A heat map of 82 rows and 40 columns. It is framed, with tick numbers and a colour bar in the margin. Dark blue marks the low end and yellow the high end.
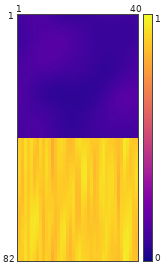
The table splits into 2 rows of 1 panel. Panel 1,1: very low, smooth, faint in contrast. Panel 2,1: very high, streaked downward, faint in contrast.
